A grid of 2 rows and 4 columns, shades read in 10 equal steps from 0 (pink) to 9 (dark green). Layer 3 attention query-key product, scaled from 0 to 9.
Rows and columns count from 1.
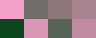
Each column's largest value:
9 5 6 3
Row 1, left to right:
0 5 4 3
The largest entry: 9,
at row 2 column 1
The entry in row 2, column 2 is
1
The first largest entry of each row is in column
2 1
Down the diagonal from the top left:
0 1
